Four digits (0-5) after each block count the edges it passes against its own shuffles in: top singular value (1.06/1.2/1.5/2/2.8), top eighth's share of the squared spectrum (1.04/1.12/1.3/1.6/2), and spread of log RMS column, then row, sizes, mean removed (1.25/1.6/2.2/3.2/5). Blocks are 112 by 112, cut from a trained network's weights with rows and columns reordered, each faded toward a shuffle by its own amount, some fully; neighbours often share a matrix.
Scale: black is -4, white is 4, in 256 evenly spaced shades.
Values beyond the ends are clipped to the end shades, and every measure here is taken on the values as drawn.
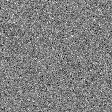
0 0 0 0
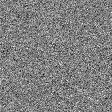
1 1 0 0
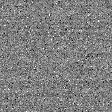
2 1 1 0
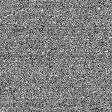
2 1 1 0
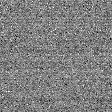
2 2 1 0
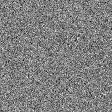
0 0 0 0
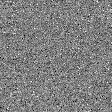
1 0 0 0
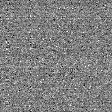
2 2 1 0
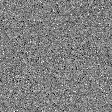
0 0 0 0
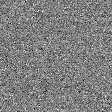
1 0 0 0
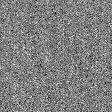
1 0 0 0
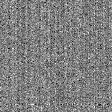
3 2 0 2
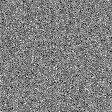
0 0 0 0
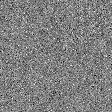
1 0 0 0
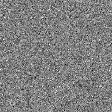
2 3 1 2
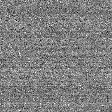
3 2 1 0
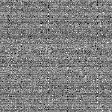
4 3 3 1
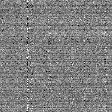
4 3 3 1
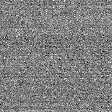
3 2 1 0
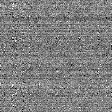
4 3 3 1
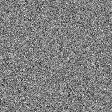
2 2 0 0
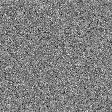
1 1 0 0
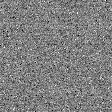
1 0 0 0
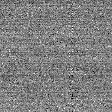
3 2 2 0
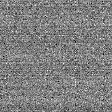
3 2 2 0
